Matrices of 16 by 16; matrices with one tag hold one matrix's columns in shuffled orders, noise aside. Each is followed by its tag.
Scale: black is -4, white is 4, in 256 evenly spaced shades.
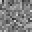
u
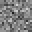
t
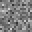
t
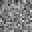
u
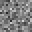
t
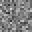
t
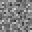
t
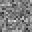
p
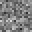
p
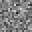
t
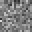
u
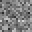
p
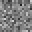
u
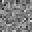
u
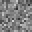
u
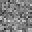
p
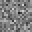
t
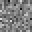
u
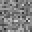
p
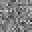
t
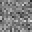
p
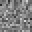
u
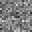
p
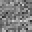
p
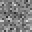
p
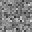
p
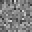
u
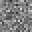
t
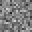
t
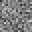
t
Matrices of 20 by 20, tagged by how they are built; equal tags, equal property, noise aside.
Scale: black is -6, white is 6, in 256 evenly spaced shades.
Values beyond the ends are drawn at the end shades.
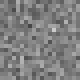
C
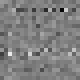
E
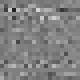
E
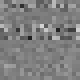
E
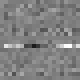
E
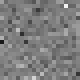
C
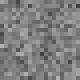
C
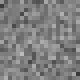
C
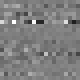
E
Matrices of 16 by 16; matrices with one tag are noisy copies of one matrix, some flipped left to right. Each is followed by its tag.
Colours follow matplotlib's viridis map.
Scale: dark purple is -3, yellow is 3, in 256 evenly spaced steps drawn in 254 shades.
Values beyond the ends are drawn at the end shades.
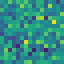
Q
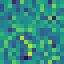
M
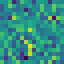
M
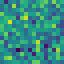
Q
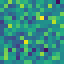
Q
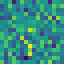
M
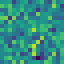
M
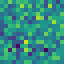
Q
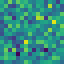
Q
